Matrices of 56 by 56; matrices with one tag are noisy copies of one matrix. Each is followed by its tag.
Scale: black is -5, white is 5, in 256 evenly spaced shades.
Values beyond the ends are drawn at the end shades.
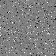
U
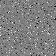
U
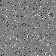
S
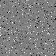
U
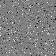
U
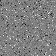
S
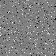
U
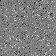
S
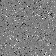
S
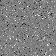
S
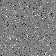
S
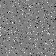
U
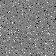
U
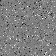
S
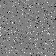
U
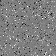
S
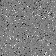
S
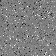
S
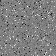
S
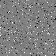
U
